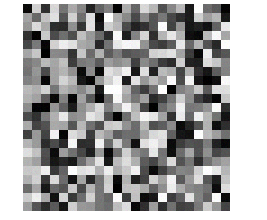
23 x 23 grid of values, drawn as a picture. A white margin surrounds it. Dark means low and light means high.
The centre is the ninth with the highest average. Overall the values sit about 50% of the way up the scale. There is no seam. Neither half mirrors the other. No regular stripes run through it. There is no overall slope.
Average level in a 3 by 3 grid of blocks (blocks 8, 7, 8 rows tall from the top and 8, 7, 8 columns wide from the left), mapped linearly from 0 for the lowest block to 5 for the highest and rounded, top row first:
210 | 151 | 131
